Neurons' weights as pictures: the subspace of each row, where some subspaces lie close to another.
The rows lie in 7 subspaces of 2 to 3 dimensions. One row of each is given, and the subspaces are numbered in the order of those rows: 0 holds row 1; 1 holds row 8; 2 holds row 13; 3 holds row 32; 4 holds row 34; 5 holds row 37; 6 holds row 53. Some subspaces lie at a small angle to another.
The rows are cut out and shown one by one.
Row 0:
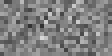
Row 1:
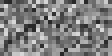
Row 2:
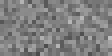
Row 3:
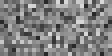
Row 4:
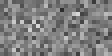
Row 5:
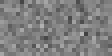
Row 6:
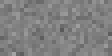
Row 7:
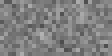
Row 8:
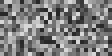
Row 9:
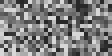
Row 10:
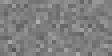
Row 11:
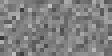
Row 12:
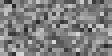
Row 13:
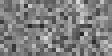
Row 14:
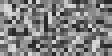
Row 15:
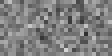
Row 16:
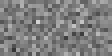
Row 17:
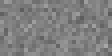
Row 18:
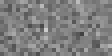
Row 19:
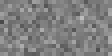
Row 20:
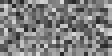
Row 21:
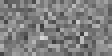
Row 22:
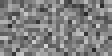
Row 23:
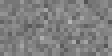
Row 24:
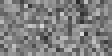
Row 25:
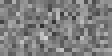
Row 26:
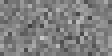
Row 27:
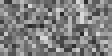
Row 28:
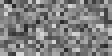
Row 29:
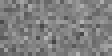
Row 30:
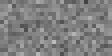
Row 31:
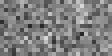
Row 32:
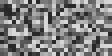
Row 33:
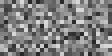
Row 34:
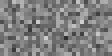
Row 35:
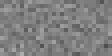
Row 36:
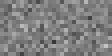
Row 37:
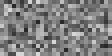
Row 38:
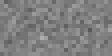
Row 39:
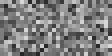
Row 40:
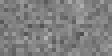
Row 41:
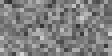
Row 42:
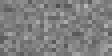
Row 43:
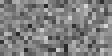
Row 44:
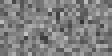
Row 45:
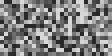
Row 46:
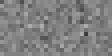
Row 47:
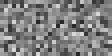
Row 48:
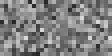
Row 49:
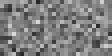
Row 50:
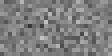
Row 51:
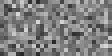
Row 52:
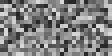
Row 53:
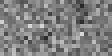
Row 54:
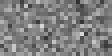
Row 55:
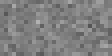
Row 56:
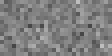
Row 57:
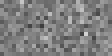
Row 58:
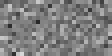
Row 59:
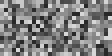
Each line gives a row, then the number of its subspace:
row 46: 5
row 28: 5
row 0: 1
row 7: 2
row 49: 3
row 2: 0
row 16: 4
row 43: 6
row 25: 4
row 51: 5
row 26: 0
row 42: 6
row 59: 4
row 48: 0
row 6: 3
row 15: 5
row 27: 2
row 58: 3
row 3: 6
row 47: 4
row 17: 0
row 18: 3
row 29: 6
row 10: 4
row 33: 1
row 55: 4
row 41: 3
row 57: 5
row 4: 4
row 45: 2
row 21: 0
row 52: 0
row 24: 2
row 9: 6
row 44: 4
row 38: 1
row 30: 1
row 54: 2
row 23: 1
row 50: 1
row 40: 6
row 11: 3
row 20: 0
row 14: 3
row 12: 2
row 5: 5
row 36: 1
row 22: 3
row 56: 3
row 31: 6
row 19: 0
